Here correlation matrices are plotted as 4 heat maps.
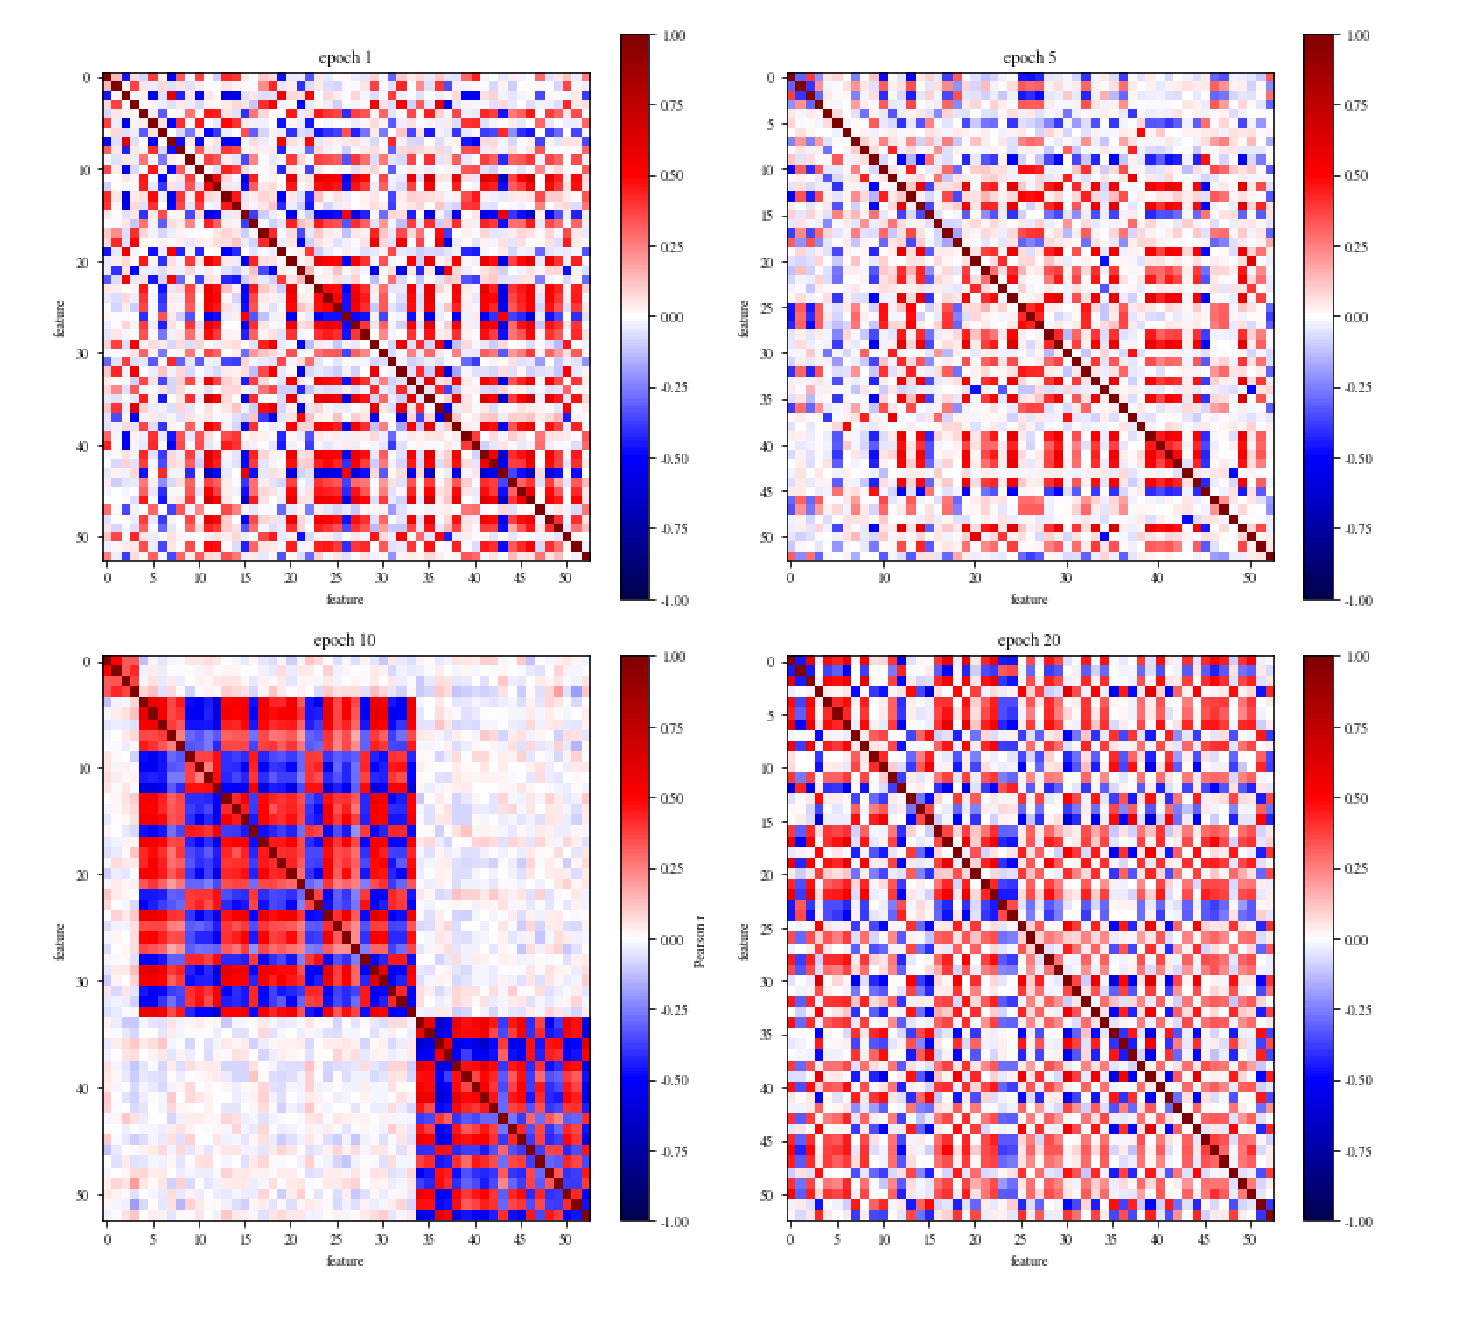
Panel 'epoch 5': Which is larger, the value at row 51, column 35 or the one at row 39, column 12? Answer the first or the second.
the second
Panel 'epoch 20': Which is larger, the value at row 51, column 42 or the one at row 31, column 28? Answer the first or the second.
the second
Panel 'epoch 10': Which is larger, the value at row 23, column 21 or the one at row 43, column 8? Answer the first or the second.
the second
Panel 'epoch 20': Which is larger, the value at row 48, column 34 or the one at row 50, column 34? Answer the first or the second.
the second
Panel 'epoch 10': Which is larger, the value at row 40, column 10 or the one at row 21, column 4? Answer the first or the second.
the second
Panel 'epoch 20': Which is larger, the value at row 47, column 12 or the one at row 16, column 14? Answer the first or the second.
the second
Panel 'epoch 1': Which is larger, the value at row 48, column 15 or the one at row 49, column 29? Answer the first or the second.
the second
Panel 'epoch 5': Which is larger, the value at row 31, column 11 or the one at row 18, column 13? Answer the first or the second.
the first
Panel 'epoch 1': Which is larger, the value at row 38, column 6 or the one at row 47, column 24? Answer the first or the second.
the second
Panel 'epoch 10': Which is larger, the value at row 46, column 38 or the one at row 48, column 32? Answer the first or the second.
the second
